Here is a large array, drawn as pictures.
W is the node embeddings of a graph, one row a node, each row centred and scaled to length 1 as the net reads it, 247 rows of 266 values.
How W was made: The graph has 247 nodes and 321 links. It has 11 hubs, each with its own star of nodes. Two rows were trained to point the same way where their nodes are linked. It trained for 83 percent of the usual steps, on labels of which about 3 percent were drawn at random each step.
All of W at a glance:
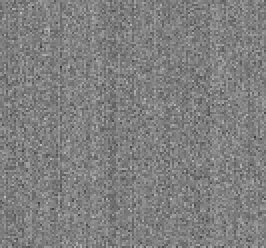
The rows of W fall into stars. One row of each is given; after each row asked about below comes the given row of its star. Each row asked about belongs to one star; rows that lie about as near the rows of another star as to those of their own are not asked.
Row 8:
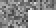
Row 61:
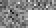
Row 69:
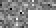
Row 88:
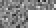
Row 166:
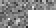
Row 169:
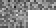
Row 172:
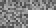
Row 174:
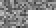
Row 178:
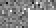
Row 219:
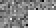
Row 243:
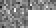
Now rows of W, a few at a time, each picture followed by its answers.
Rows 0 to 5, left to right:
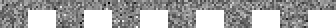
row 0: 166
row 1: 172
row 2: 172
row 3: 243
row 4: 219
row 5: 8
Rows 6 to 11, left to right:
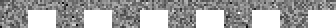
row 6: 243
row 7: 69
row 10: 178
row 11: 174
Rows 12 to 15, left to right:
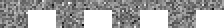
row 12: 8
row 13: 219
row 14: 8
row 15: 61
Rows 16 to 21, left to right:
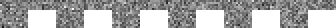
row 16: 69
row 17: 243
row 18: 8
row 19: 69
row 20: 61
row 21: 88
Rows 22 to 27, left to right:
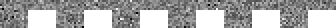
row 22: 243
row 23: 88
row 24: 219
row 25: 169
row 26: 8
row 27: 172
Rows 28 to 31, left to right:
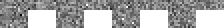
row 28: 8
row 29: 178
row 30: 174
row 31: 61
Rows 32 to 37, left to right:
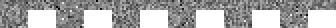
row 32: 178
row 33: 243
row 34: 174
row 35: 61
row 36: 178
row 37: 88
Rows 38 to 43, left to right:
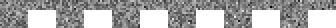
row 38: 178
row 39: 69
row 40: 178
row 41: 88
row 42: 174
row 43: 166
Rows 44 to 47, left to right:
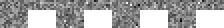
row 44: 174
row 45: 8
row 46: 172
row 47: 169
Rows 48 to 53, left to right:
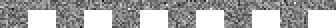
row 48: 8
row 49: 243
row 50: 172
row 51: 166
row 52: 174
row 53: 178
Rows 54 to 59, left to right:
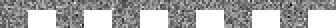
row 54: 178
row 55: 8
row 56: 166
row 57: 69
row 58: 174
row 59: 69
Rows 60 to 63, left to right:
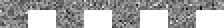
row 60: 8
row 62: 88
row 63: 61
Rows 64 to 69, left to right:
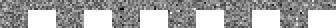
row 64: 88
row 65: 61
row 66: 69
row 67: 178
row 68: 69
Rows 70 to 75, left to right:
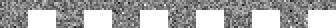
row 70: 219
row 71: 69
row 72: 69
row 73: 174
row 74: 178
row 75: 61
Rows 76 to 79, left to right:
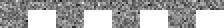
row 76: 8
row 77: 88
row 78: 61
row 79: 61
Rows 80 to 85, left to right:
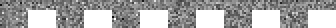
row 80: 178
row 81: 174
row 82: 219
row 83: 69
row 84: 169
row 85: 219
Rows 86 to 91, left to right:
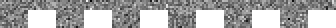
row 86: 61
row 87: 169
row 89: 178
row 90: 174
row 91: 61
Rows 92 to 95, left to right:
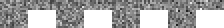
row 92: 243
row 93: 172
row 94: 243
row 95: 166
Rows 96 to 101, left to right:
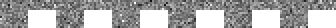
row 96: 88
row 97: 174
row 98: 172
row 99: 8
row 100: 88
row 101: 169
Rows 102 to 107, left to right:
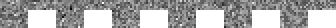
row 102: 8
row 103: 169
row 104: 166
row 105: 166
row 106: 243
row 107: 174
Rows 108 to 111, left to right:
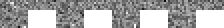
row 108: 174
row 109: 69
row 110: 178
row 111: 8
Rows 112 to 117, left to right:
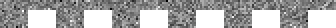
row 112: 169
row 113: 166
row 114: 174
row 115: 174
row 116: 88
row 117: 8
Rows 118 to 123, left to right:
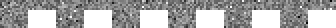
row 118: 88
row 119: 243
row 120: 169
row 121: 174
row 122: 219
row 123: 172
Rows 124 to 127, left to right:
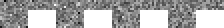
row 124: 88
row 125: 166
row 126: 166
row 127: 169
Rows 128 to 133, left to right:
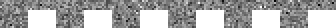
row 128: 174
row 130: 174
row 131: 8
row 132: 169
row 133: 219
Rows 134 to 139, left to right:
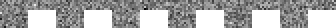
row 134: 174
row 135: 178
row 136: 61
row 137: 8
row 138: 8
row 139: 61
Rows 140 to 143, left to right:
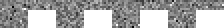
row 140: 243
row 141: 174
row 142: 169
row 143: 88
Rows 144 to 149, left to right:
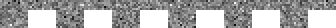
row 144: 166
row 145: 69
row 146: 243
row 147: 88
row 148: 174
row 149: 69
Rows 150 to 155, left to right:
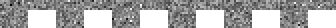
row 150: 178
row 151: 166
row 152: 166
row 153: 88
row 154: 166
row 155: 88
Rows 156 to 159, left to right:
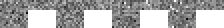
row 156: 61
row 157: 174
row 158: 219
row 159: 219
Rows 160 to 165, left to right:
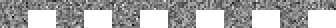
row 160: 174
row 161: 8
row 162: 69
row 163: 166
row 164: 166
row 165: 166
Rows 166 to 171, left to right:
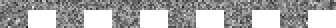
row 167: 88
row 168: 174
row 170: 8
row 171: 8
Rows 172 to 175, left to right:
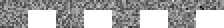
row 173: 169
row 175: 61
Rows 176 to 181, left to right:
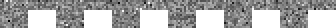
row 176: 88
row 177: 8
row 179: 8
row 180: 166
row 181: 61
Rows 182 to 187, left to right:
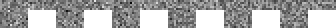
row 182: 166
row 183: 61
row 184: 166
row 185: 178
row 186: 243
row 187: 69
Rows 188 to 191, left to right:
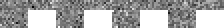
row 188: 61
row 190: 219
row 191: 178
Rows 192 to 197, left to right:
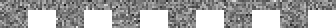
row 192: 166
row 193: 178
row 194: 8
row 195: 243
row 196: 88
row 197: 219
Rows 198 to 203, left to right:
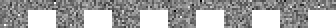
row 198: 169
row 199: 172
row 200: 178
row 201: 243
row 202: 8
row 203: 88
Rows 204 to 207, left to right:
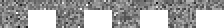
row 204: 88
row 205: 178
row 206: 8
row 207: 178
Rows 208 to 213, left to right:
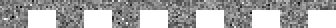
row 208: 243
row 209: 174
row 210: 219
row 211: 178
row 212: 61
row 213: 219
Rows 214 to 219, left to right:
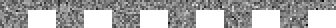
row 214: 88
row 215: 172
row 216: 88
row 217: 166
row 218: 166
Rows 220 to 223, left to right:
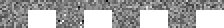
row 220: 169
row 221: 172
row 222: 219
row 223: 88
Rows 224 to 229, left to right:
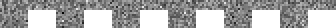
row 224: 61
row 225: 172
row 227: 178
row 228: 61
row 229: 166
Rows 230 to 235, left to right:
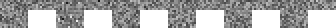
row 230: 169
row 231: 219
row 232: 61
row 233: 169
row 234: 219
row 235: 174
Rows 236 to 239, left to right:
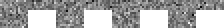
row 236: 8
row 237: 166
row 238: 61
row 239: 178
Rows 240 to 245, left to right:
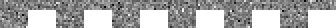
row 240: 88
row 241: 69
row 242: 69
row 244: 174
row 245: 169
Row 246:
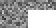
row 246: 178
